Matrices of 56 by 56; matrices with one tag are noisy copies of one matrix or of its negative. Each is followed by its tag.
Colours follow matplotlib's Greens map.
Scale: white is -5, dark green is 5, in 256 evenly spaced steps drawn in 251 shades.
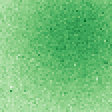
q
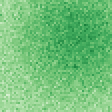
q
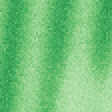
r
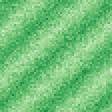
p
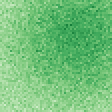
q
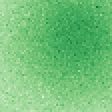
q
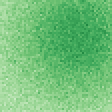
q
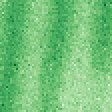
r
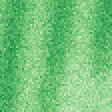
r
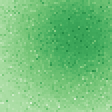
q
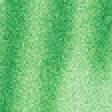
r
